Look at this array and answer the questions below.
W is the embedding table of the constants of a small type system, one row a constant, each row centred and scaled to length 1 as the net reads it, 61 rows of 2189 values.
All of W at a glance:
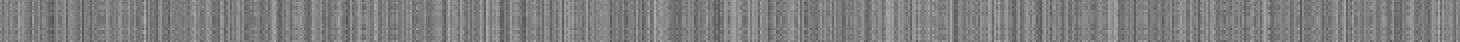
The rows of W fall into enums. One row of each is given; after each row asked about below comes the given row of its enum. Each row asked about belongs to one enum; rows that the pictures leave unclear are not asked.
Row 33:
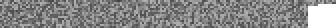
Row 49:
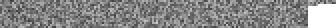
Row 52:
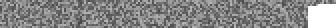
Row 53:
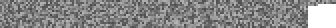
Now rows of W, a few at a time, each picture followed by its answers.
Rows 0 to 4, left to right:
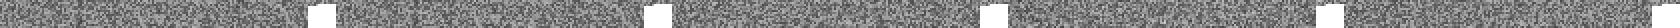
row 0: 52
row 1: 52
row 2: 53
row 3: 49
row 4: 33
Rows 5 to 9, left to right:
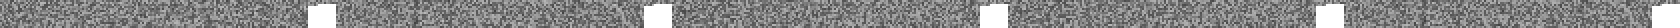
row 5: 53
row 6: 52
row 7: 33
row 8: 33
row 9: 52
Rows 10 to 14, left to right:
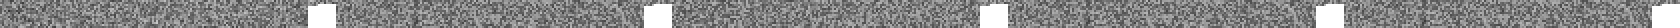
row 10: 49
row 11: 52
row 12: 33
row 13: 52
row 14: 52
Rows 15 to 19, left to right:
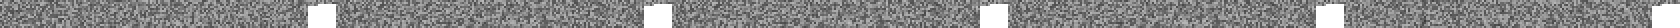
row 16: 53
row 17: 53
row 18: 53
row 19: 52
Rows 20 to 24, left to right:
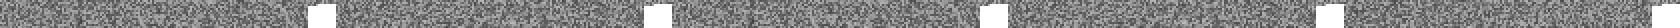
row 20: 52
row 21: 53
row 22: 52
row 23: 53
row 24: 33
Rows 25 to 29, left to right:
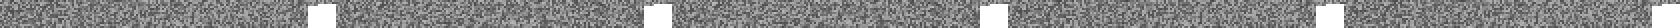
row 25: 33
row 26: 53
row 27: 53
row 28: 33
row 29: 33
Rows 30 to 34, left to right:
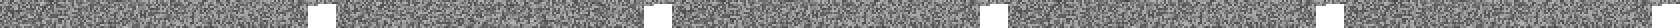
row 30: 33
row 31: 53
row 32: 33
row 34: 33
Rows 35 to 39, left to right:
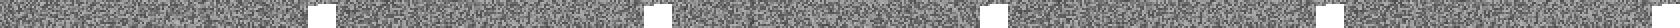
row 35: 53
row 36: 33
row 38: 33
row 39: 33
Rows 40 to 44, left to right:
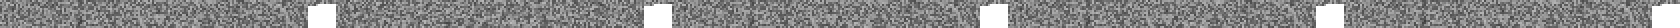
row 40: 52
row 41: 53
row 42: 52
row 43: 52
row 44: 52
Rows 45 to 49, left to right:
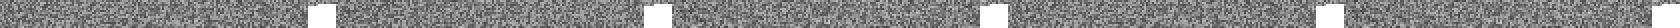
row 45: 53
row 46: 33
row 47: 49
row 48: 53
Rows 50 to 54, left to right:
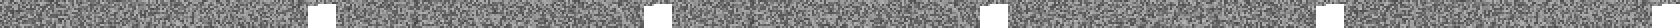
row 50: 33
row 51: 52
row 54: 33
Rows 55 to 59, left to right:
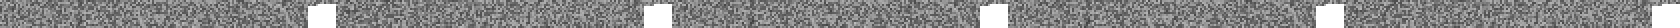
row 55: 52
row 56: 33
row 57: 52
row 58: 52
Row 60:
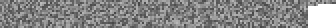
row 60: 53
